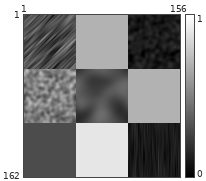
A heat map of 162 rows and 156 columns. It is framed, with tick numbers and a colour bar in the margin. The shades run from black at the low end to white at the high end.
The table splits into 3 rows of 3 panels. Panel 1,1: low, slanting up to the right. Panel 1,2: high, flat. Panel 1,3: very low, blotchy, faint in contrast. Panel 2,1: middling, blotchy. Panel 2,2: low, smooth. Panel 2,3: high, flat. Panel 3,1: low, flat. Panel 3,2: very high, flat. Panel 3,3: very low, streaked downward, faint in contrast.
